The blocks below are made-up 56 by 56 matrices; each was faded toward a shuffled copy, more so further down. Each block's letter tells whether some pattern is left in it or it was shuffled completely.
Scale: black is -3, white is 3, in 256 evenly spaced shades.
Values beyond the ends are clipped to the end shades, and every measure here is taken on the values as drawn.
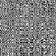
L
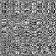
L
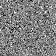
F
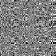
L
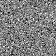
F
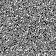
F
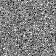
F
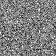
F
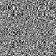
L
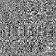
L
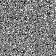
F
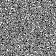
F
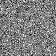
F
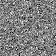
F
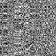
L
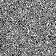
F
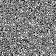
F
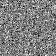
F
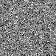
F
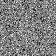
F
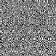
L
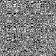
L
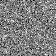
F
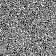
F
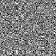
L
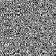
L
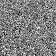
F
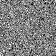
F
